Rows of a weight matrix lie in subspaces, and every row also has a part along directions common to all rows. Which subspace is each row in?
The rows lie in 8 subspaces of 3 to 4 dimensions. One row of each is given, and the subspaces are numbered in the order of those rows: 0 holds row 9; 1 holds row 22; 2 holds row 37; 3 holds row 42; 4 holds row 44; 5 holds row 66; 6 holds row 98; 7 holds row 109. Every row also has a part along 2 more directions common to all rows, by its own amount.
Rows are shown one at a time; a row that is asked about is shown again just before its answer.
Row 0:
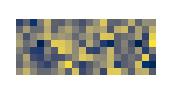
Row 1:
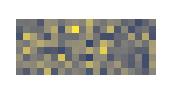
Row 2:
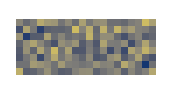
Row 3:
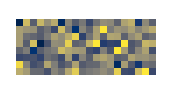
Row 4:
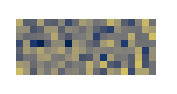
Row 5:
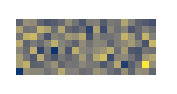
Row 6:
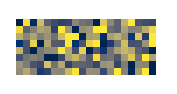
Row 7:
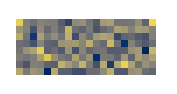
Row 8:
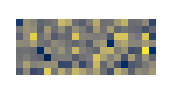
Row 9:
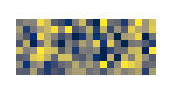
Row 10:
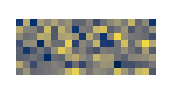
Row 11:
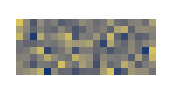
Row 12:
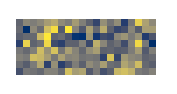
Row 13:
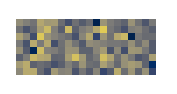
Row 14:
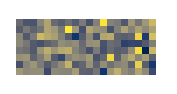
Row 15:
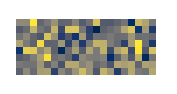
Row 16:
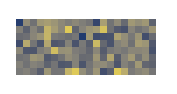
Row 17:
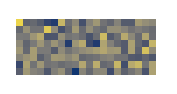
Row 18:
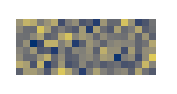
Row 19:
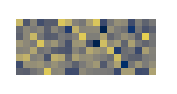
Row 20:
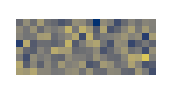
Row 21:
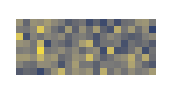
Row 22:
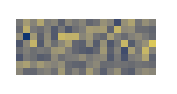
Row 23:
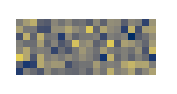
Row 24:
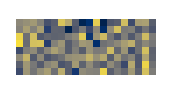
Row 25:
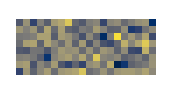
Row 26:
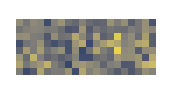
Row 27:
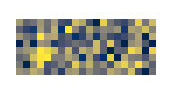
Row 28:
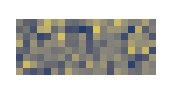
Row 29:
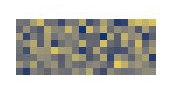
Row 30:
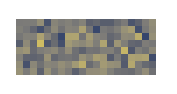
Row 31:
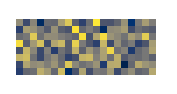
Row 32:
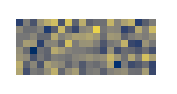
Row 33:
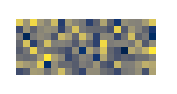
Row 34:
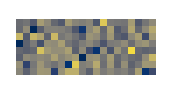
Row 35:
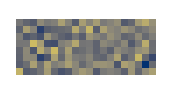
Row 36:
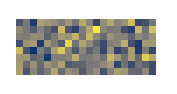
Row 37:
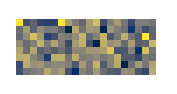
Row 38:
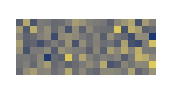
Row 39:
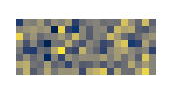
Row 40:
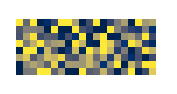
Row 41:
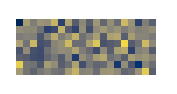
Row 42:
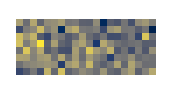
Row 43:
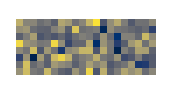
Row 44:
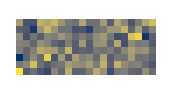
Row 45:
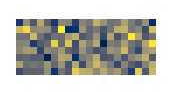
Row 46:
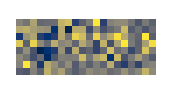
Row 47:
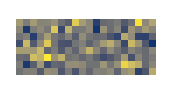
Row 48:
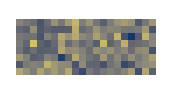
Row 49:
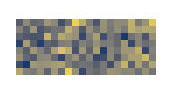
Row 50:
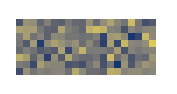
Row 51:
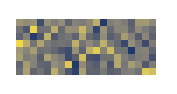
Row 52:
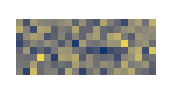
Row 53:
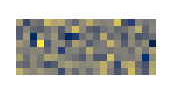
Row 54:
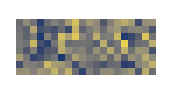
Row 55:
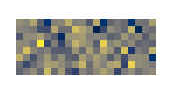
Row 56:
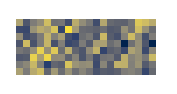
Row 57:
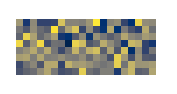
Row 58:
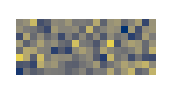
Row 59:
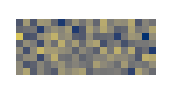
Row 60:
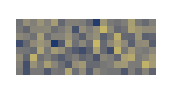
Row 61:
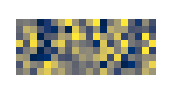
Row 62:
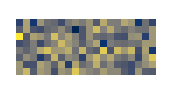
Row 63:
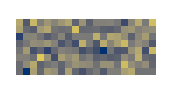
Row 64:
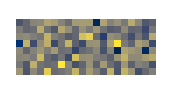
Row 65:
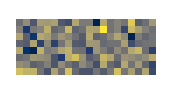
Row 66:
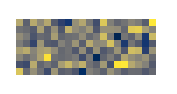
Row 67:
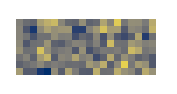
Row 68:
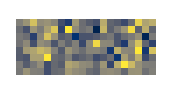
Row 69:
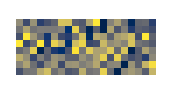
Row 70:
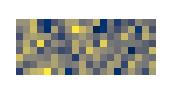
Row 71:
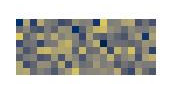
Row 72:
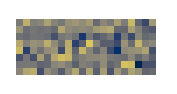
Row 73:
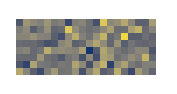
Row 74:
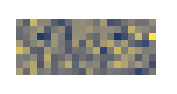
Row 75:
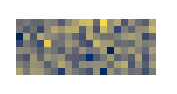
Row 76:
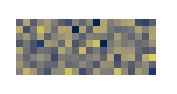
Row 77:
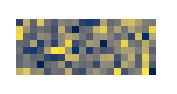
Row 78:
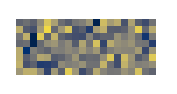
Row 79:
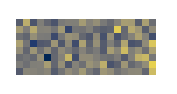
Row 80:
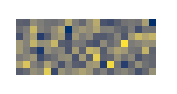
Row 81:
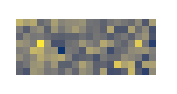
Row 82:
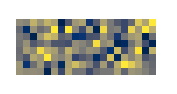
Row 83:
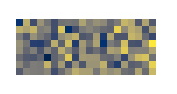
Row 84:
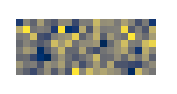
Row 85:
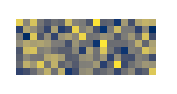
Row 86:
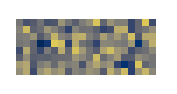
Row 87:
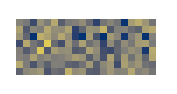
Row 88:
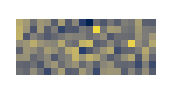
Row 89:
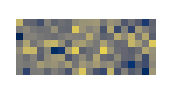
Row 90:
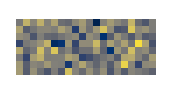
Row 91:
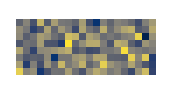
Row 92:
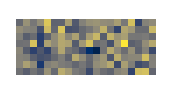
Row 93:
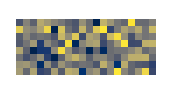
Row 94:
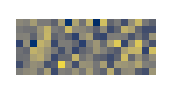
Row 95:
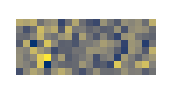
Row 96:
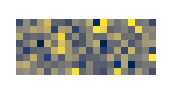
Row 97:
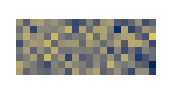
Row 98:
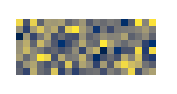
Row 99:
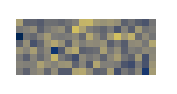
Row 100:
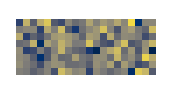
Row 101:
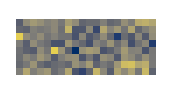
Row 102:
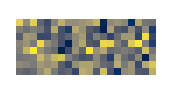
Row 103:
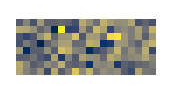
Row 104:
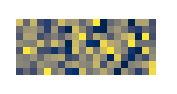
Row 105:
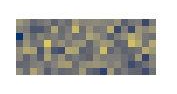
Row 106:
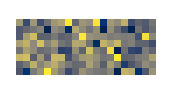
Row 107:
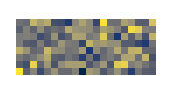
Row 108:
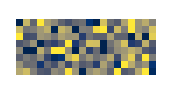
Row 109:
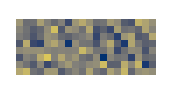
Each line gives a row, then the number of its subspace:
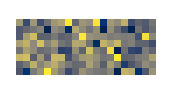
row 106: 2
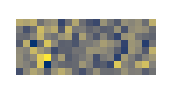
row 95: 1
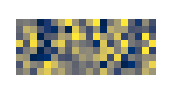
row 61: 0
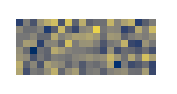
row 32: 2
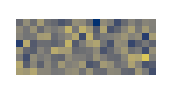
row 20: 4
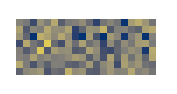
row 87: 5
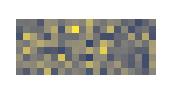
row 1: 3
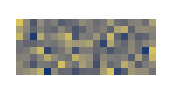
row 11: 5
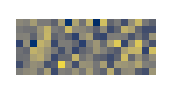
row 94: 2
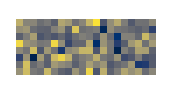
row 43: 7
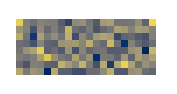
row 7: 5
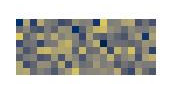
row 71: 6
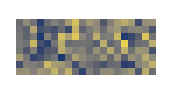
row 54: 0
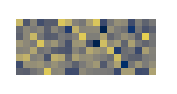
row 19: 2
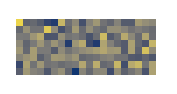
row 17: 2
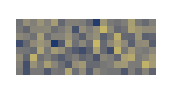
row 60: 7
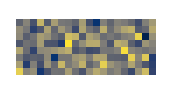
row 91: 4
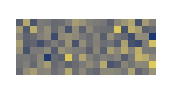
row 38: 0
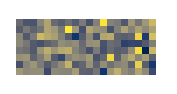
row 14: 7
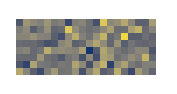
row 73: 5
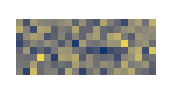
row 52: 6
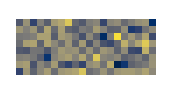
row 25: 5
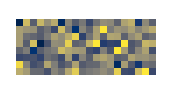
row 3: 2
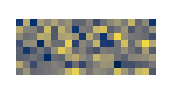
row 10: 5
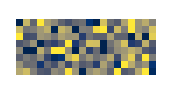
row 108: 3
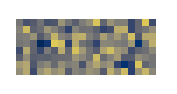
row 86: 7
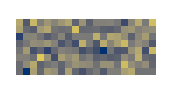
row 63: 6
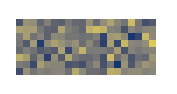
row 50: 4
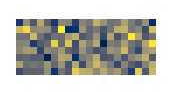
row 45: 0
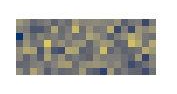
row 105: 3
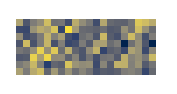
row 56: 4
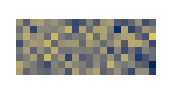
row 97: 0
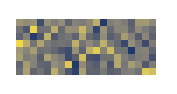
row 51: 6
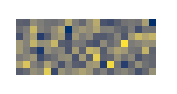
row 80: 5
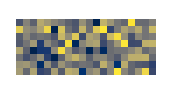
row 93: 6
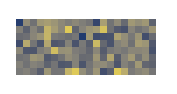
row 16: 5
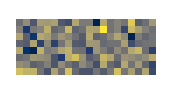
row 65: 0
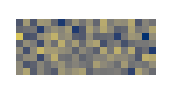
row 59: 6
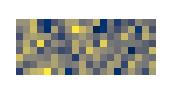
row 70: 4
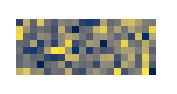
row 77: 3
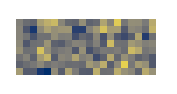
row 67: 4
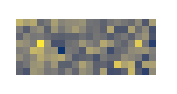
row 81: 7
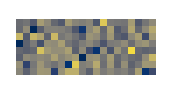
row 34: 6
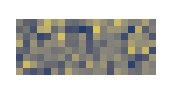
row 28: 4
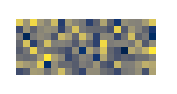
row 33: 1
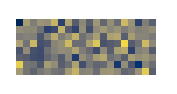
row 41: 2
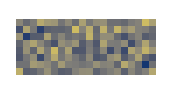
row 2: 1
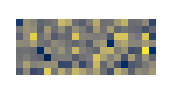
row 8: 5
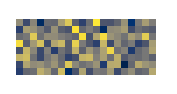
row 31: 7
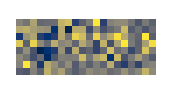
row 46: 6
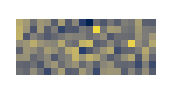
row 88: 3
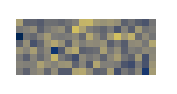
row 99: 3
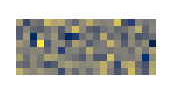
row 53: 1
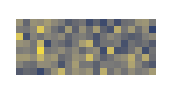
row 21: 3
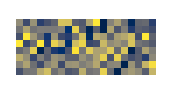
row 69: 1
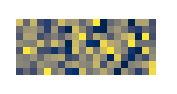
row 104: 7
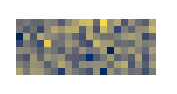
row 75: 3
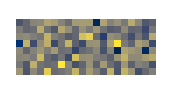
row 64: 2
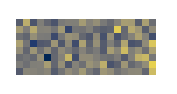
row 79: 0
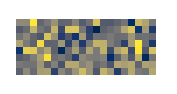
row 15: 2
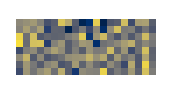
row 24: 3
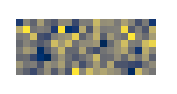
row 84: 0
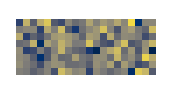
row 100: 6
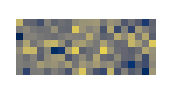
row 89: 3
